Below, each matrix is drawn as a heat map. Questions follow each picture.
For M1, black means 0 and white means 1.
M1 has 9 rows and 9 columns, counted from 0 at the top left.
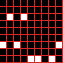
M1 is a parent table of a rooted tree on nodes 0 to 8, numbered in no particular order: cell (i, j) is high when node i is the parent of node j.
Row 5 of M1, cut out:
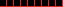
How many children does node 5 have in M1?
0
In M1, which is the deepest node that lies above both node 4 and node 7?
8
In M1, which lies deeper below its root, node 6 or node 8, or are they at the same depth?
node 8
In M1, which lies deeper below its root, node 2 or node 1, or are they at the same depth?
node 1
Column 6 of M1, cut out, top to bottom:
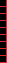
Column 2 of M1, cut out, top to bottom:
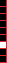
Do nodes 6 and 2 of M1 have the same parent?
no
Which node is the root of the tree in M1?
6
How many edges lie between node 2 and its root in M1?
1
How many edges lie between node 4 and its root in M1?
2
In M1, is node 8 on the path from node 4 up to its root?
yes
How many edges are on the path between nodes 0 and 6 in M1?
1
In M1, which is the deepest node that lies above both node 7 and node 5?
8
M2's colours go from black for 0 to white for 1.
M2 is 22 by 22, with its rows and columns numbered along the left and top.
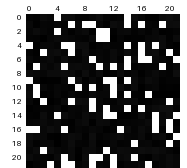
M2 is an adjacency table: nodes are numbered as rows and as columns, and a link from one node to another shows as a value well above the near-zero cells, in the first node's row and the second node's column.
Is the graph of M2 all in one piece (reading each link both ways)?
yes
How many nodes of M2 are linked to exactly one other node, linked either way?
1
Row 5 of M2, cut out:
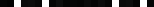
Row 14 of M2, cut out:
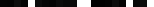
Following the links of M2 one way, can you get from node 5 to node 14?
yes
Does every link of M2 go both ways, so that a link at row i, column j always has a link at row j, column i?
no
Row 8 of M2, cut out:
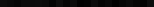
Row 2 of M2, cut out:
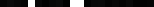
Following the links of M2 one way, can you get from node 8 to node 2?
no
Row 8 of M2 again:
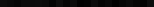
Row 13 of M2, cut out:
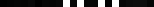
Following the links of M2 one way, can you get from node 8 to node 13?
no
